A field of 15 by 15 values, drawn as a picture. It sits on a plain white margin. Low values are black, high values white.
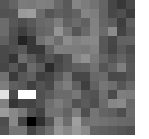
Stripes: none. Histogram: skewed, a long tail of high values. Roughest part: bottom left. Odd patch: rougher, in the bottom left. Mirror symmetry: none.
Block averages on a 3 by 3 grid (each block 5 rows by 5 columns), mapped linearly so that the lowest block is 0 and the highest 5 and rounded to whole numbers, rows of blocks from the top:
252
022
453
